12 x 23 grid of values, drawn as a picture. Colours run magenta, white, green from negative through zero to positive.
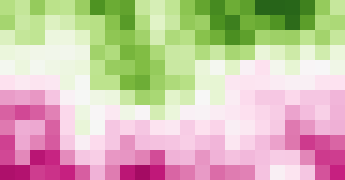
Lone odd cells: none. Average level on the scale: 50%. Slope: up to the top. Ninth with the highest average: top right. Grain: blotchy.
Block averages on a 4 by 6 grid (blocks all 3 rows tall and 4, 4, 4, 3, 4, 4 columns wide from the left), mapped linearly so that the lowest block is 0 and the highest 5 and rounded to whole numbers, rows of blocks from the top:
4 4 4 5 5 4 | 2 3 4 3 3 3 | 1 2 3 2 2 1 | 0 1 0 1 1 0
